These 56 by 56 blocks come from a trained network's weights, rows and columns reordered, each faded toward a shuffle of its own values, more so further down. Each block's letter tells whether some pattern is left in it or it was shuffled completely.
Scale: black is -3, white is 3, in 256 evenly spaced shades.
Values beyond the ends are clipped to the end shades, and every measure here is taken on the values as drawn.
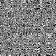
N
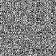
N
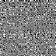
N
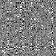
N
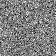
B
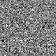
N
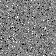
B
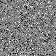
B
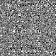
N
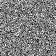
B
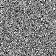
B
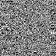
N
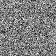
B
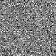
N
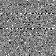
N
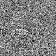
N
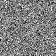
B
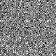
N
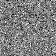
B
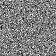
B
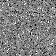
B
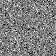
B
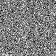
B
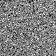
B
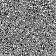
B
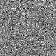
N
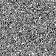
B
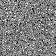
B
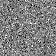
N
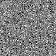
N
